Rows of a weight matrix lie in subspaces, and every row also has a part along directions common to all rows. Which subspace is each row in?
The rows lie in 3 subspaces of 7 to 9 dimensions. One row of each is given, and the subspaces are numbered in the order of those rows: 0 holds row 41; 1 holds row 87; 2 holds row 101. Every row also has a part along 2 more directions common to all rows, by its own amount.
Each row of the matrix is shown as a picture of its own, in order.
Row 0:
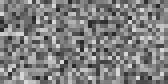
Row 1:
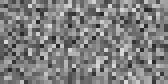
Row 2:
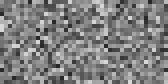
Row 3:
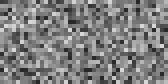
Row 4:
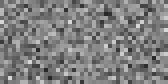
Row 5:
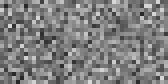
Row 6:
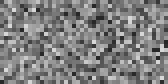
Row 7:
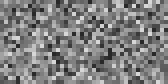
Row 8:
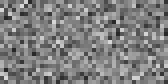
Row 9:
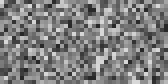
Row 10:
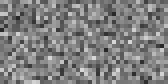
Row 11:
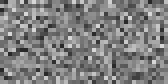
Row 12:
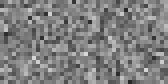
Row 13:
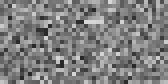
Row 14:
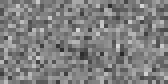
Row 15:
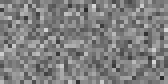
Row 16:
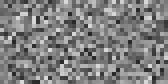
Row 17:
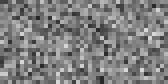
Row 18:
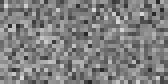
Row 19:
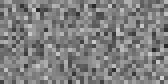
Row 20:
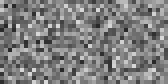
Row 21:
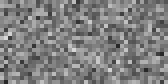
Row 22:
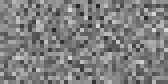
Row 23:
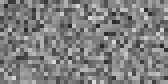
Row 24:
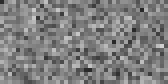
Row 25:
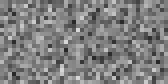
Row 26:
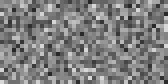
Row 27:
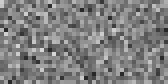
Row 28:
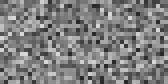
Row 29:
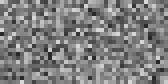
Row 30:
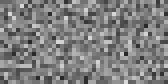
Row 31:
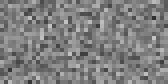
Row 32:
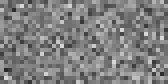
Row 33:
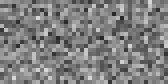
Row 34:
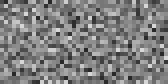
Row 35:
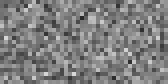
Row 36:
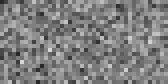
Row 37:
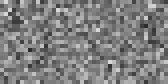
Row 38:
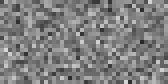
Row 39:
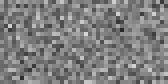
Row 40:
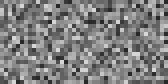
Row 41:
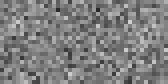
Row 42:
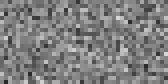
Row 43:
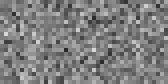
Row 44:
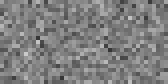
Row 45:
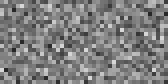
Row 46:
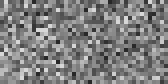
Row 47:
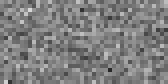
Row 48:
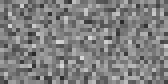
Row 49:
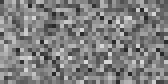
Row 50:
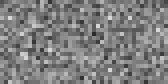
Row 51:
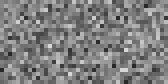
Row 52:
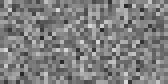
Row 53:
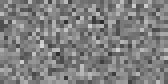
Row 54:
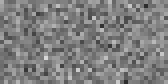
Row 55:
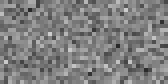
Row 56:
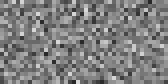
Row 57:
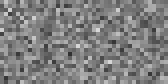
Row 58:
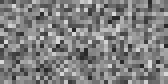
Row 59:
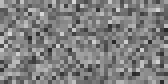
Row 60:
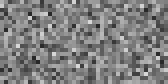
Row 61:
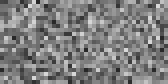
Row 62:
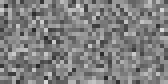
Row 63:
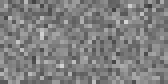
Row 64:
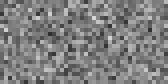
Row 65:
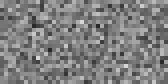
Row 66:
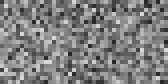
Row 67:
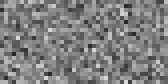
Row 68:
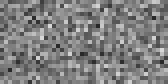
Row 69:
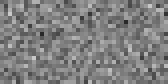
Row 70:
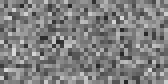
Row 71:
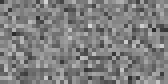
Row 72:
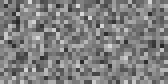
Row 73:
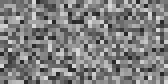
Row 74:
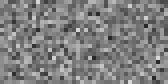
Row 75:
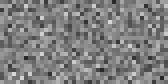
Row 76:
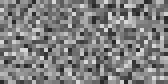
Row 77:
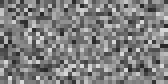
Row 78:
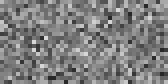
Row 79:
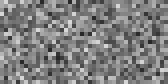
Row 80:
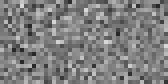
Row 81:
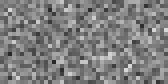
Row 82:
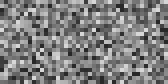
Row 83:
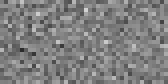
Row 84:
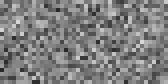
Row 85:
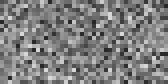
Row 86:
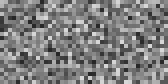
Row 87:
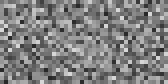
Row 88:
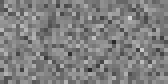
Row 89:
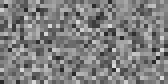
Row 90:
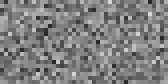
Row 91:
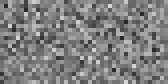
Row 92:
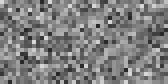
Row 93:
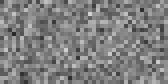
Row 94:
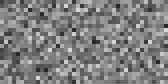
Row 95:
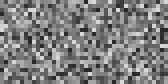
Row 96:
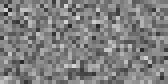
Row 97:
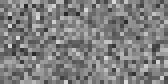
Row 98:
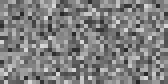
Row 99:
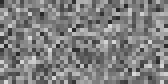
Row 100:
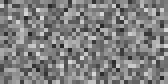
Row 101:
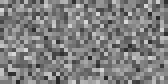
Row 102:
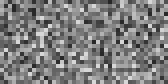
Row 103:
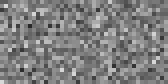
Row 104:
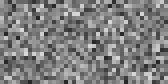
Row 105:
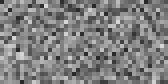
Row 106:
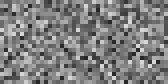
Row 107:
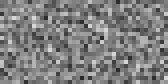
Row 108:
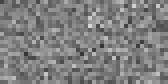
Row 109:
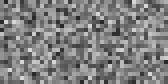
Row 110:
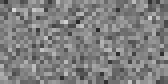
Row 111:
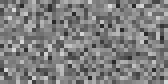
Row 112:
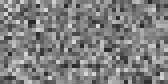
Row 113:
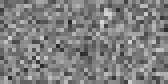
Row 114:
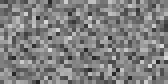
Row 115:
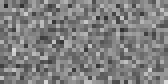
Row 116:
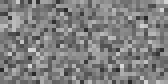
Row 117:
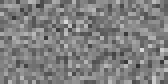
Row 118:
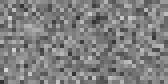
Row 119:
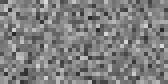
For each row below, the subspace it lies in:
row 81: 0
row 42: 1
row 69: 2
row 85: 1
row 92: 1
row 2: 0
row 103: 2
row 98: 1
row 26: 2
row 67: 2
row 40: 2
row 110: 0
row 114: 0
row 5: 2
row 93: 0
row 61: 0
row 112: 0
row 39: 2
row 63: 2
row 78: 1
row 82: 1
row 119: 0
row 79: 1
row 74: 0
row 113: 1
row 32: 2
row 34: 0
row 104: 2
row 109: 0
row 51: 0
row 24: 0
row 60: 1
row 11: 2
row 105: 0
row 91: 2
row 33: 1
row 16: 0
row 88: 0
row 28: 1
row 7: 0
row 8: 2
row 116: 0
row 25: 0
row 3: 0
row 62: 2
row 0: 0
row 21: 1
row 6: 2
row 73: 1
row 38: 0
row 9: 1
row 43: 0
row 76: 2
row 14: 1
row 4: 1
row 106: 0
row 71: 0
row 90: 2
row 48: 2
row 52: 0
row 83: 2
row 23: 0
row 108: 0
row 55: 1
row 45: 2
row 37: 0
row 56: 2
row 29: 0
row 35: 0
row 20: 2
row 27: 1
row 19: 2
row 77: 1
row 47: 1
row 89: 2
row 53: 0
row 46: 2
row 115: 2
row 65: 1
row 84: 0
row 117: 1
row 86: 1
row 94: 1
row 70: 2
